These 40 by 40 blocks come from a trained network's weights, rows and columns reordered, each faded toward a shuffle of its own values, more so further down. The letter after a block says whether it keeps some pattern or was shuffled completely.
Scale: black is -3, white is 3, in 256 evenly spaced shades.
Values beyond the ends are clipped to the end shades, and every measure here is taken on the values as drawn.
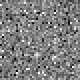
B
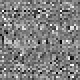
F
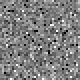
B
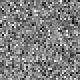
B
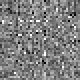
F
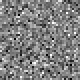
B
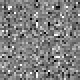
F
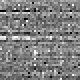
F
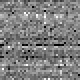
F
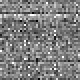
F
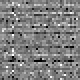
F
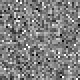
B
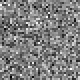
B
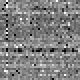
F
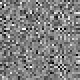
F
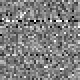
F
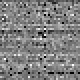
F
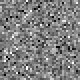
B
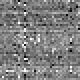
F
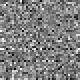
F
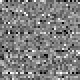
F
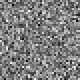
B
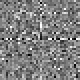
F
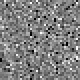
B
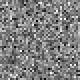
B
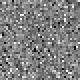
B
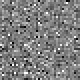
F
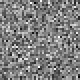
B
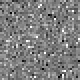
B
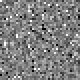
B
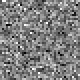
B
